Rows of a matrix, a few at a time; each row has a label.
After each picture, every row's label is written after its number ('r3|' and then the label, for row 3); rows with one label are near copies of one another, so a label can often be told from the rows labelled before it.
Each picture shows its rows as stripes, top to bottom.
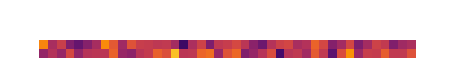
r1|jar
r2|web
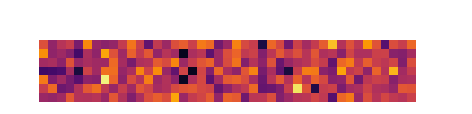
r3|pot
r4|jar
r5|web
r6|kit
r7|jar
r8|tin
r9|web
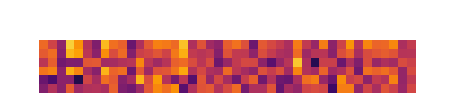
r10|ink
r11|ink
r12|tin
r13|ink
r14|kit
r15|web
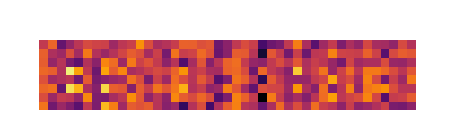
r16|tin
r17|pot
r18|jar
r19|ink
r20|pot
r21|ink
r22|pot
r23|jar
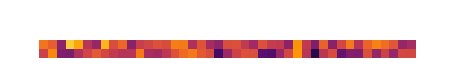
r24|ink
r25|tin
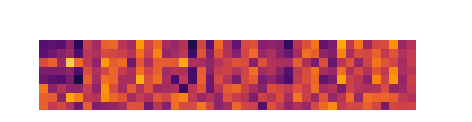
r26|kit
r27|kit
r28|ink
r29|kit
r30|kit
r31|jar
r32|ink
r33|pot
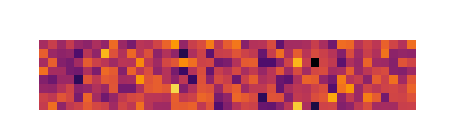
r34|web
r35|jar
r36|tin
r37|jar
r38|kit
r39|web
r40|pot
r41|tin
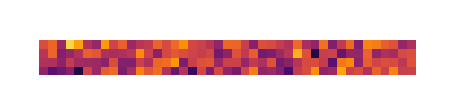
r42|ink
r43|tin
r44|web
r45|kit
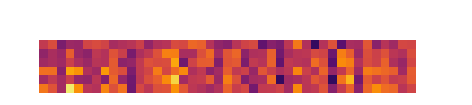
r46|tin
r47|web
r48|web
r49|ink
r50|web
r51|ink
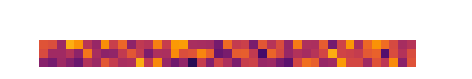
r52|ink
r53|pot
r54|kit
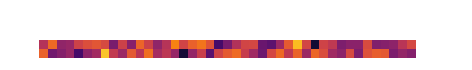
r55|tin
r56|jar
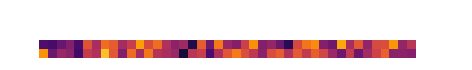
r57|kit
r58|jar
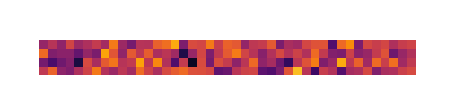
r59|web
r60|jar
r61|kit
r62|tin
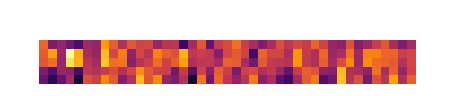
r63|jar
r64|ink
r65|ink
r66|kit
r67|kit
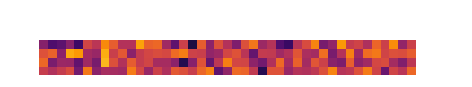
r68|kit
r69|ink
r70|jar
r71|pot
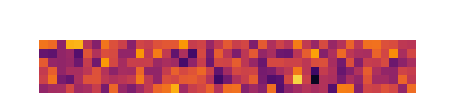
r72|ink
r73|kit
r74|jar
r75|tin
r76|tin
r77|web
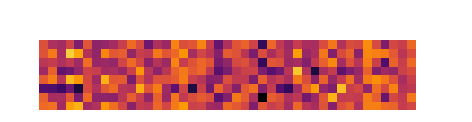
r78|pot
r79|ink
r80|pot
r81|tin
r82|ink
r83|kit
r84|pot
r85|ink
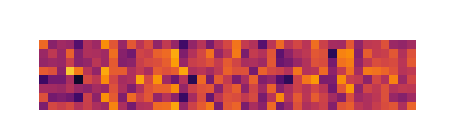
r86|jar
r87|web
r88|web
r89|ink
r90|kit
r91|web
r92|jar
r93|web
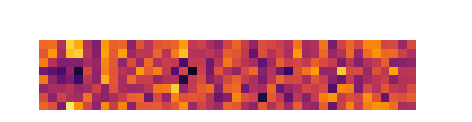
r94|ink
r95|ink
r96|jar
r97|kit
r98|jar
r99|web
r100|pot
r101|ink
